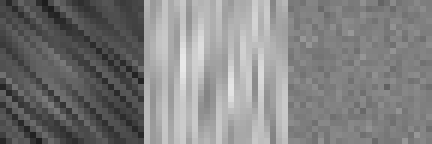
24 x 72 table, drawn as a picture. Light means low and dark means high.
The table splits into one row of 3 panels. Panel 1,1: high, slanting down to the right. Panel 1,2: low, streaked downward. Panel 1,3: middling, fine-grained, faint in contrast.
